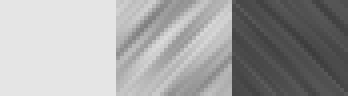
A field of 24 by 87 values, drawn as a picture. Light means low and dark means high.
The table splits into one row of 3 panels. Panel 1,1: very low, flat. Panel 1,2: low, slanting up to the right. Panel 1,3: high, slanting down to the right, faint in contrast.
